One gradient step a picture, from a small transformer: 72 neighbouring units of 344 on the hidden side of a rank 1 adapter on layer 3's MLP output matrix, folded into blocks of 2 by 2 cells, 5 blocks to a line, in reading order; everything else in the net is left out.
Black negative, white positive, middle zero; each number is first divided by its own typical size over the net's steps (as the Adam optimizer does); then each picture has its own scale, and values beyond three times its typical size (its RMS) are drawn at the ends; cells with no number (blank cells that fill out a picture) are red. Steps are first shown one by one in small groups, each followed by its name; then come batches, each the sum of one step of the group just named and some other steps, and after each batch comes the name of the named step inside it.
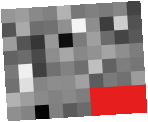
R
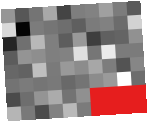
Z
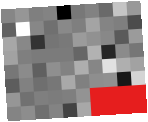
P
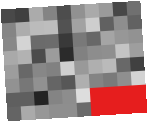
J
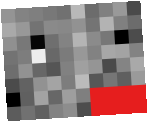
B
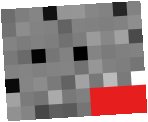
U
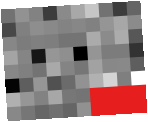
U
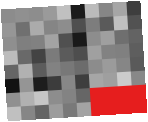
R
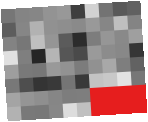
J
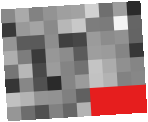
R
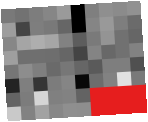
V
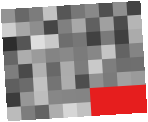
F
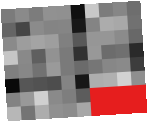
V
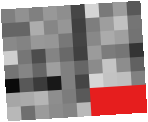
V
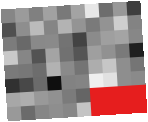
F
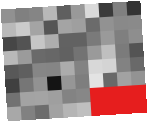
F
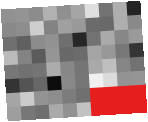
F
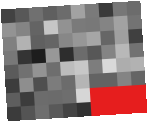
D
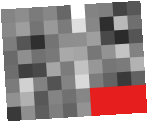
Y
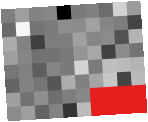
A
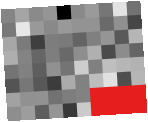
A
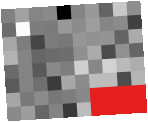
A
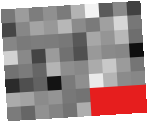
D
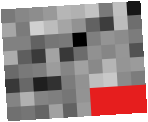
D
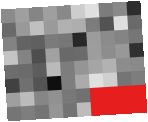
Y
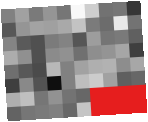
Y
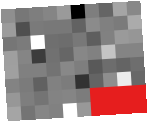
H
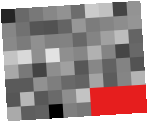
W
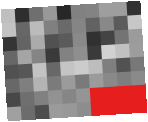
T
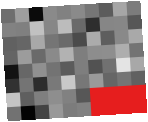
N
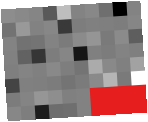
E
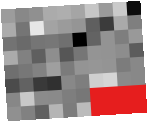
T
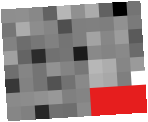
E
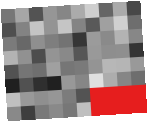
N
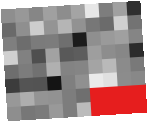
T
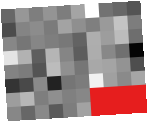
W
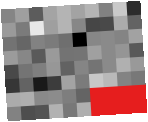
N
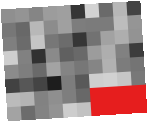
H
